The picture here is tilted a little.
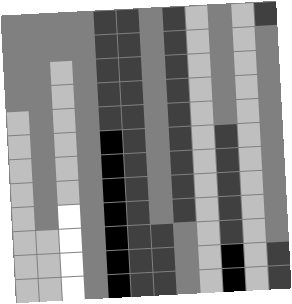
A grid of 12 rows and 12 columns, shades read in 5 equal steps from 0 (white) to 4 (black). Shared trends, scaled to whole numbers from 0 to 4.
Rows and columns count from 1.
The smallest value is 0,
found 4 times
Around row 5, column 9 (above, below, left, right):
1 1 3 2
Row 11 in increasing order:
0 1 1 1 1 2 2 3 3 3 4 4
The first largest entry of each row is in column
5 5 5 5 5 5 5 5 5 5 5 5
